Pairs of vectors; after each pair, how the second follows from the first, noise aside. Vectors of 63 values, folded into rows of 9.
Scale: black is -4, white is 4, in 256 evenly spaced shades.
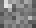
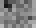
negated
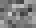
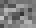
wrapped around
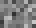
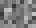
wrapped around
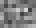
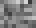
wrapped around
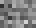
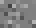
partly zeroed
